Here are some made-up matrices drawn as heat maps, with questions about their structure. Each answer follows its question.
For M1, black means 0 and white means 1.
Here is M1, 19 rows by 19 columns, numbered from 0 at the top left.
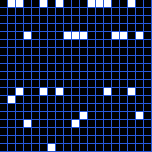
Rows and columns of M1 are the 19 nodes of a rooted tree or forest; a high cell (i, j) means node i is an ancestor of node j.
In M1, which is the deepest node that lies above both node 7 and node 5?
11
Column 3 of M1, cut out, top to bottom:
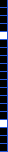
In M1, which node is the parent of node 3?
15
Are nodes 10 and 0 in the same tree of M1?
no
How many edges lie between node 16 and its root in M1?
2
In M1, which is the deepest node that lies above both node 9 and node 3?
15
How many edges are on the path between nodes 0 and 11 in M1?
1
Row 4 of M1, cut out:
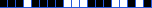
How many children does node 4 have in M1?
3
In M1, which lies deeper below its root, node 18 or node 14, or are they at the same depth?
node 14
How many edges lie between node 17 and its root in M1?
2
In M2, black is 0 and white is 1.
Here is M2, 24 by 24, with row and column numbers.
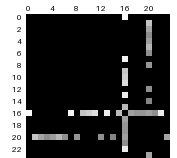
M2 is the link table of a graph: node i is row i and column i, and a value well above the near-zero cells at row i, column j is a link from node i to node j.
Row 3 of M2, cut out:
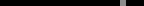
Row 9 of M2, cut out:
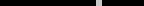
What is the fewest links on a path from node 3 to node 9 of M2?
3
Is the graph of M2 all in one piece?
yes
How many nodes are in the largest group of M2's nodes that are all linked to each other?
2
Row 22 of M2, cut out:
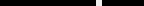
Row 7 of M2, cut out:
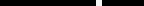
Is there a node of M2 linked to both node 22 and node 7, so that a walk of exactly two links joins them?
yes
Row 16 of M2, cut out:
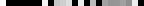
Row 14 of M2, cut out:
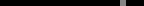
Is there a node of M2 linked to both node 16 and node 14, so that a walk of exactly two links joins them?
yes
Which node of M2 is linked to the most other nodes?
node 16
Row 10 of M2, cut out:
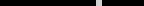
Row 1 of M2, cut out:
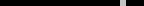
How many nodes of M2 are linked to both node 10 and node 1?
0
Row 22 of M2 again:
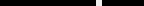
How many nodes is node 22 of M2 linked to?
1
